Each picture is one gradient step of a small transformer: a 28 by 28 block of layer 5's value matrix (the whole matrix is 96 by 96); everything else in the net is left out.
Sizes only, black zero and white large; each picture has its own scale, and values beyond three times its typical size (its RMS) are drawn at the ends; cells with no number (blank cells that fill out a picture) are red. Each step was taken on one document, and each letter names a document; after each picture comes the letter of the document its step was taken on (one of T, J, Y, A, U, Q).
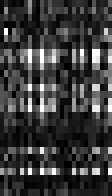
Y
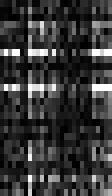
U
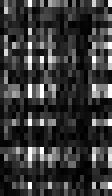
U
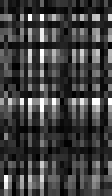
Y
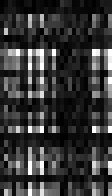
Y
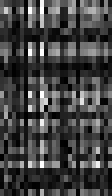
U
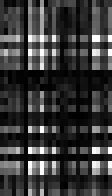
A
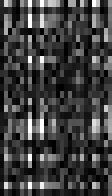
Y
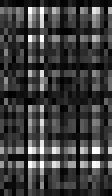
A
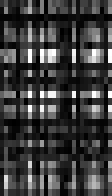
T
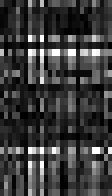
A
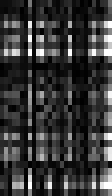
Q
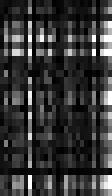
Q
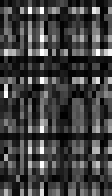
Y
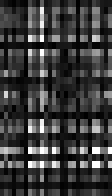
A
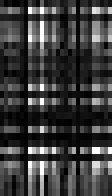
A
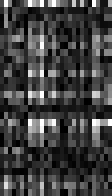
U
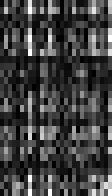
U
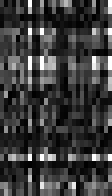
T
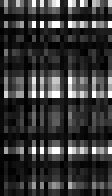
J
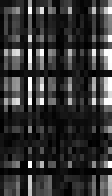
Q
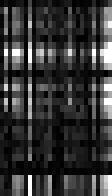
Q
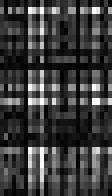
A
